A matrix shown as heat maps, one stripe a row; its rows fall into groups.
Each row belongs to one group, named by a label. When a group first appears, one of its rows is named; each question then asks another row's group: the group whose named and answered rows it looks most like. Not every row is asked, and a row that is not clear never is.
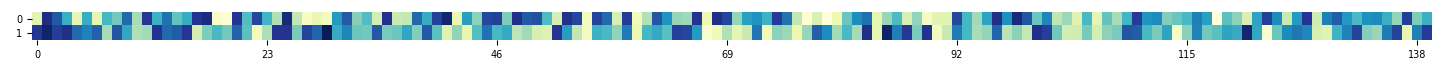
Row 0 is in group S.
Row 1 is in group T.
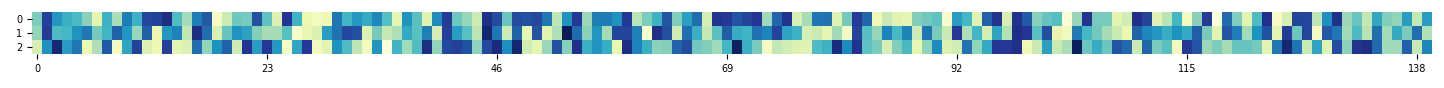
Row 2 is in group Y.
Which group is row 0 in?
S
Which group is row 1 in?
S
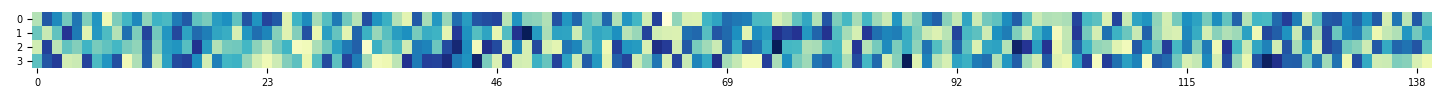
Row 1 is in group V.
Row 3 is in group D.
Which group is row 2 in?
S
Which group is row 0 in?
Y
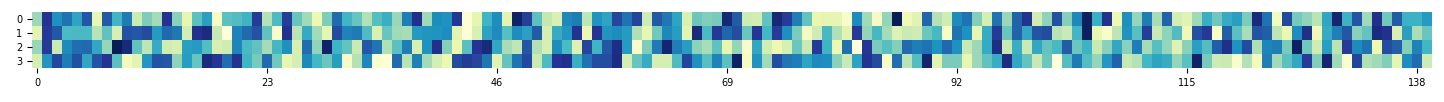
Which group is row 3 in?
V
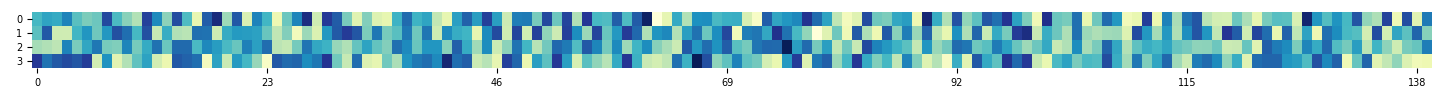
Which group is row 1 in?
S
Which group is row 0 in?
V
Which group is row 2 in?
V
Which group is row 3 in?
D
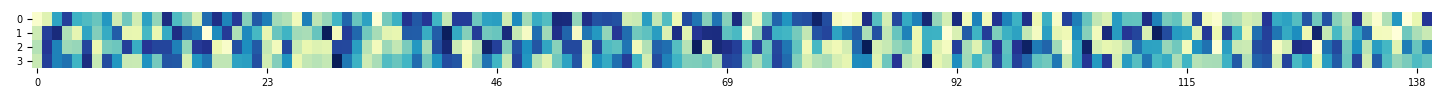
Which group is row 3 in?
S
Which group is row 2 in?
S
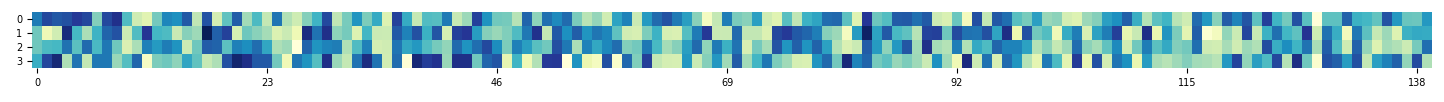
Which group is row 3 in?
Y
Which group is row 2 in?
V
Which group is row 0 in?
T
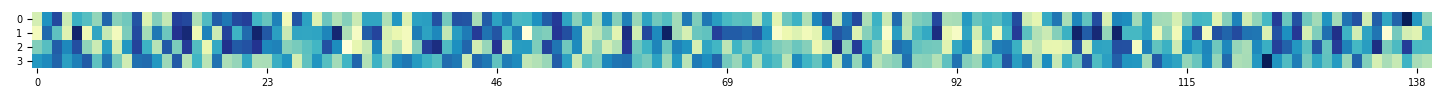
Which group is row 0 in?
Y
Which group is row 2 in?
Y
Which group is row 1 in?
Y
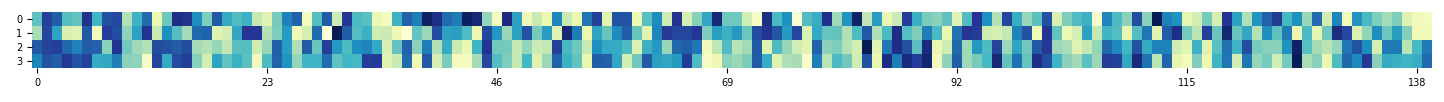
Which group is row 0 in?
D
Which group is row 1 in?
S
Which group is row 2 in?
T
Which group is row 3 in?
T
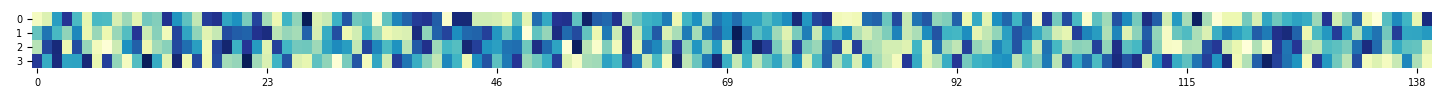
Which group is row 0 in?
V
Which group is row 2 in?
Y
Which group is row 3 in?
D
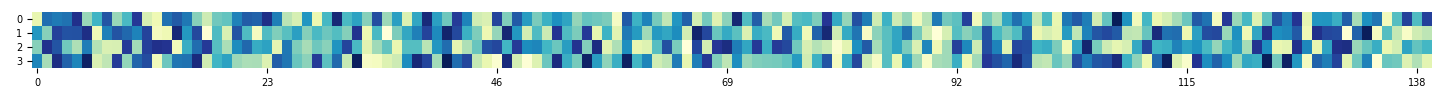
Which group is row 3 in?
D
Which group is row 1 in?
D
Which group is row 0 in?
Y
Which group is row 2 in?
S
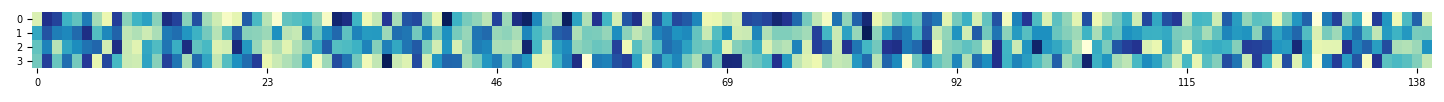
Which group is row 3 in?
S
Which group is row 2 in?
T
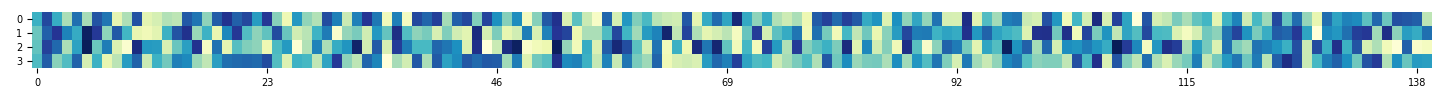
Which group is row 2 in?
D
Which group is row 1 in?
T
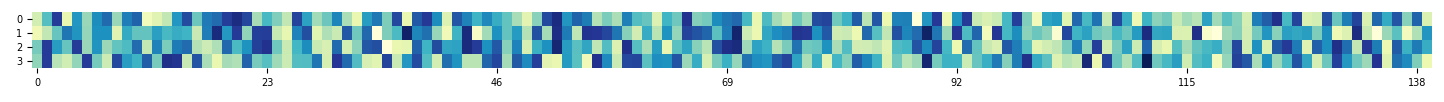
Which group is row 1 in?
V
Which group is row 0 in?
Y
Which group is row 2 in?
Y
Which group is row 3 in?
S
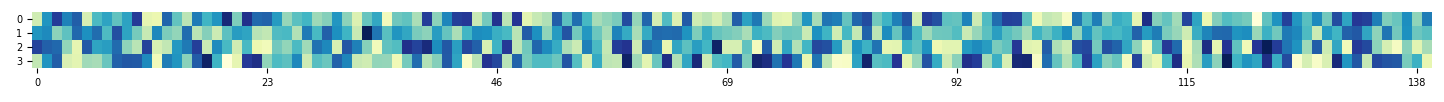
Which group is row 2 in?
D
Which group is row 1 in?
T
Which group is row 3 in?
S
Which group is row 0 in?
Y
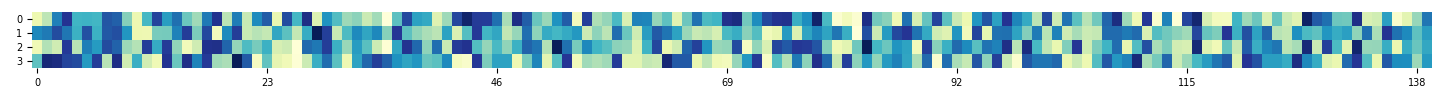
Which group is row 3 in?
T
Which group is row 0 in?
V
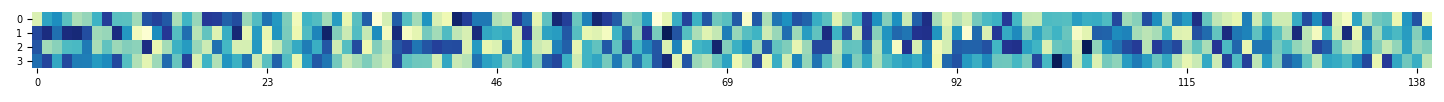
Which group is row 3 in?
T
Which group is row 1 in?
T
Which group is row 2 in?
D
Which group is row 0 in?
V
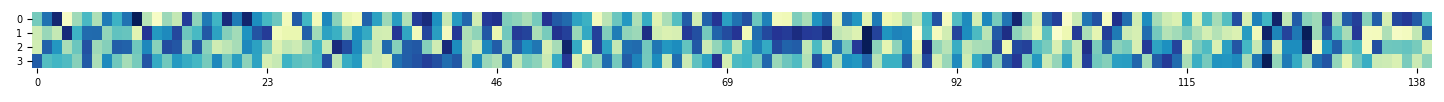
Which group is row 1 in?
V
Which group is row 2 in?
S
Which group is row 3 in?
D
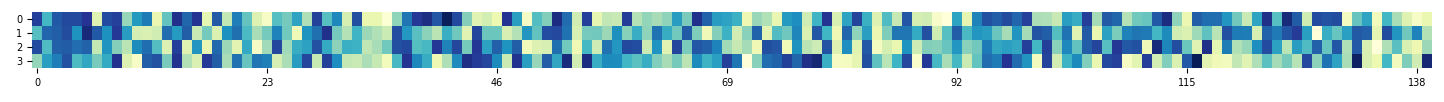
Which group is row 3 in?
V
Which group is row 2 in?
D
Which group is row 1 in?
T
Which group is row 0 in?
D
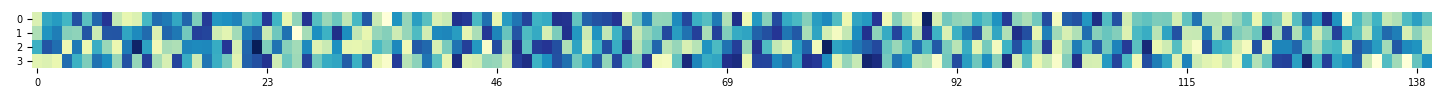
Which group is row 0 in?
V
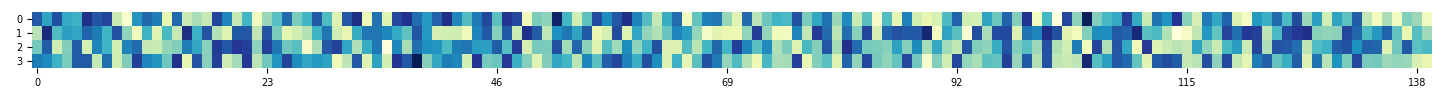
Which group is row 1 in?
T
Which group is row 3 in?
D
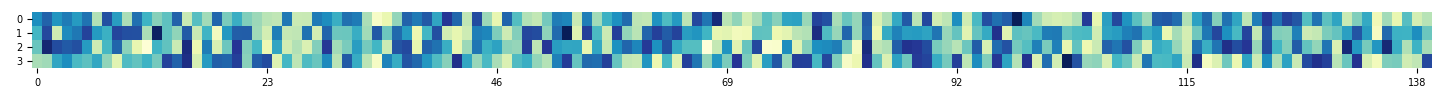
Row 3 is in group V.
